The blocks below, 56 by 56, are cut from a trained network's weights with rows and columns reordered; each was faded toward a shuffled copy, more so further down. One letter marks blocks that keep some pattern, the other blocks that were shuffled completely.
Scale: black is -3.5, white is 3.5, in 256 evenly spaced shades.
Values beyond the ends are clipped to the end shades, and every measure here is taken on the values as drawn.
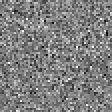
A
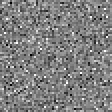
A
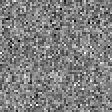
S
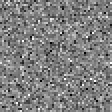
A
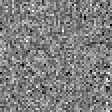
S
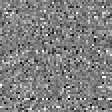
S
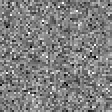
S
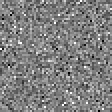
A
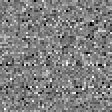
S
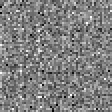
S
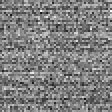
S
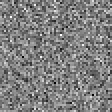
A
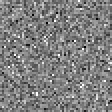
A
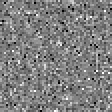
A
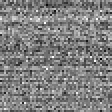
S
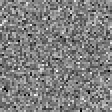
A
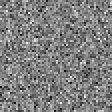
A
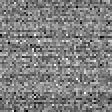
S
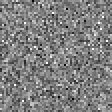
A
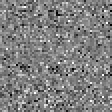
S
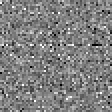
S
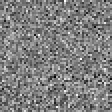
S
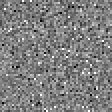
A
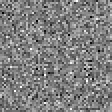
S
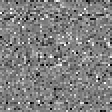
S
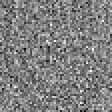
S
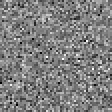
A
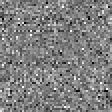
S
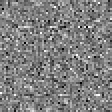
S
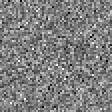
A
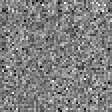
S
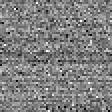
S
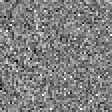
A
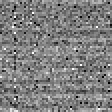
S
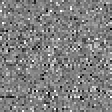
S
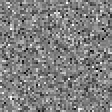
A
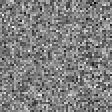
S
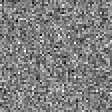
S
